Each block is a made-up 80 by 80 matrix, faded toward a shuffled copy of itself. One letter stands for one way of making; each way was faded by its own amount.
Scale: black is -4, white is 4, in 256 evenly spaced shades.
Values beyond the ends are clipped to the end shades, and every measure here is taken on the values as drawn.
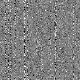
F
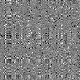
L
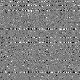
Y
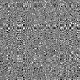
L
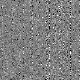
F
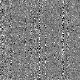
F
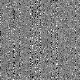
F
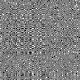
L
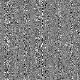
F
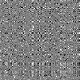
L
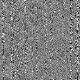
F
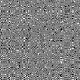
L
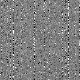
F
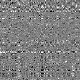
Y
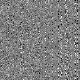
F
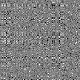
L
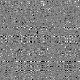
Y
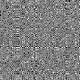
L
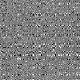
Y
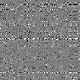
Y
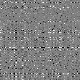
Y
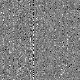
F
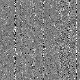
F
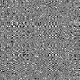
L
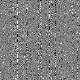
F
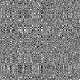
L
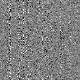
F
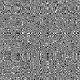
L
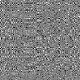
L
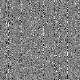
F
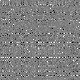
Y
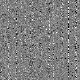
F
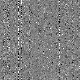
F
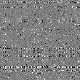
Y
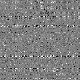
Y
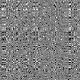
L
